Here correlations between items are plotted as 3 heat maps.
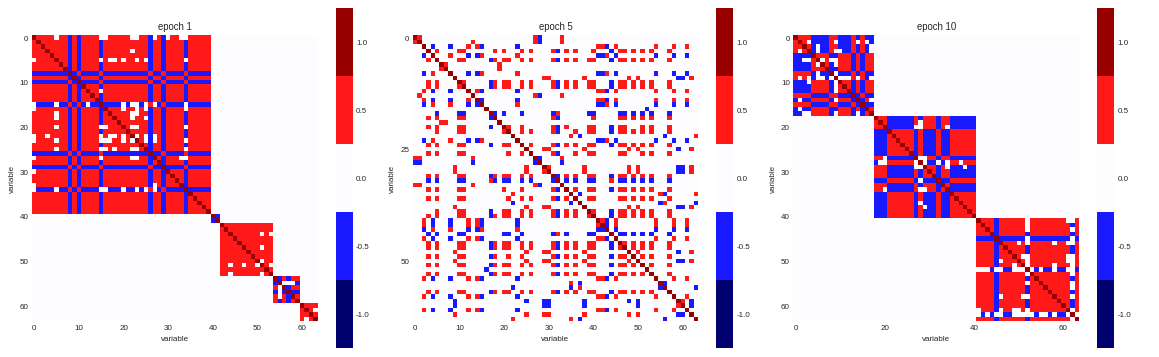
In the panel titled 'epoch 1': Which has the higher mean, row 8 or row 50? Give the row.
50
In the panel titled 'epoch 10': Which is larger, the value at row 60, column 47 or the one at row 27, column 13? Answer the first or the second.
the first
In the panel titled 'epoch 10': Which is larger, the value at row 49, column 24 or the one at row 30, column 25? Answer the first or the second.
the first
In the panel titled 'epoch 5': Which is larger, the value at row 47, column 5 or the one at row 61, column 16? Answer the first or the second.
the first
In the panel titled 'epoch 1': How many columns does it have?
64
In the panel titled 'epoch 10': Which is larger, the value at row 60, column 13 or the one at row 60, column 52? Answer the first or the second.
the first
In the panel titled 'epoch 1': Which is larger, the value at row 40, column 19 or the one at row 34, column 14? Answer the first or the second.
the first
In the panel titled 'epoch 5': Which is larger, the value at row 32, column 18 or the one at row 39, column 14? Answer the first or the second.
the second
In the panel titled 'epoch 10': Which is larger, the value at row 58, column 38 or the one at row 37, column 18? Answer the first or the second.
the first
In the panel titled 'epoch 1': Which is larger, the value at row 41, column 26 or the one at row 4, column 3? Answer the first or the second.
the second
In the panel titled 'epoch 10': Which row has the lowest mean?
45
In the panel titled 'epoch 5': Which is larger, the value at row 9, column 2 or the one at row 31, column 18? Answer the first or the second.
the second
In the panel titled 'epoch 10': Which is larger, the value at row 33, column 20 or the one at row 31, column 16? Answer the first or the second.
the first
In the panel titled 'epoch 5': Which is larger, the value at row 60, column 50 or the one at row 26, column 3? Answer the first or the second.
the second
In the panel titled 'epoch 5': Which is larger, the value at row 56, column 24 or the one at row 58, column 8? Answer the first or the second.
the first
